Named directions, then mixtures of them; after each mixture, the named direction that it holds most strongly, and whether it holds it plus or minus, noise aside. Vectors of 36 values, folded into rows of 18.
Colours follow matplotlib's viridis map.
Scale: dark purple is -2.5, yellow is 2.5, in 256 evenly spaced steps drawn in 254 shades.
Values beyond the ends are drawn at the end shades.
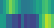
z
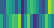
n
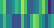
n, minus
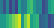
z, minus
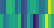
n, plus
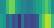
z, plus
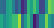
n, plus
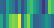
n, plus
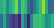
n, minus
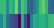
n, minus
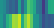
z, minus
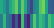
n, minus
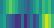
z, plus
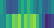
z, minus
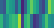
n, plus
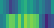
z, minus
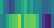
z, minus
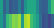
z, minus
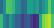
z, plus
